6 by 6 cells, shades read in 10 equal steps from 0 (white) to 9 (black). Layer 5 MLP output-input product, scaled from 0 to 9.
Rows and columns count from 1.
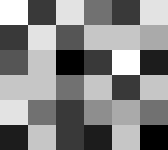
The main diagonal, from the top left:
0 1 9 2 3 9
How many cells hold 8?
3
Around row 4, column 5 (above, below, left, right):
0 3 2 2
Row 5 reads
1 5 7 4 3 5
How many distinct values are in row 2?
5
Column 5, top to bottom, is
7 2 0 7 3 2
